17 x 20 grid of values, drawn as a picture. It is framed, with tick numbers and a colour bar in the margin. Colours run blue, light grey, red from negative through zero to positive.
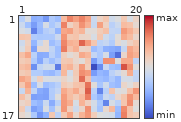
Stripes running up and down repeat 2 times from left to right. Streaks run downward. Overall the values sit about 50% of the way up the scale.
